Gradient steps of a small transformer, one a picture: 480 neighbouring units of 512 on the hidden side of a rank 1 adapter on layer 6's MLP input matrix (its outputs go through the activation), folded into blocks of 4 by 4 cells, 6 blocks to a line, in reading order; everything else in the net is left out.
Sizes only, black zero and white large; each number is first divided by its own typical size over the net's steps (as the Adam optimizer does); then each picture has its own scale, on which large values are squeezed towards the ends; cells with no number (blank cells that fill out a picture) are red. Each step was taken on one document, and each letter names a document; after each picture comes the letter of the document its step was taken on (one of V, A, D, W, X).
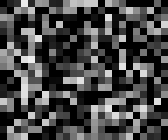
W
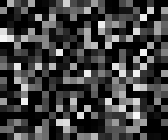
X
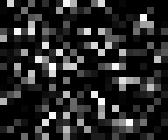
X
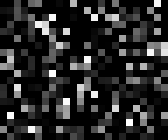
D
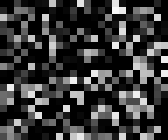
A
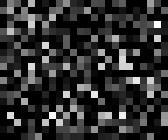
X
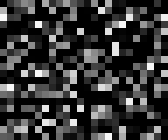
A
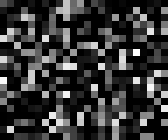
X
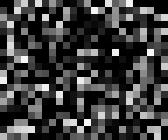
A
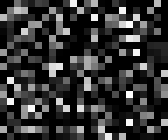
D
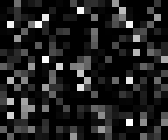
D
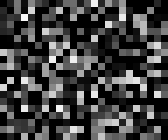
W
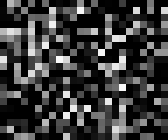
X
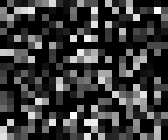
A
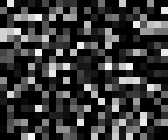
X
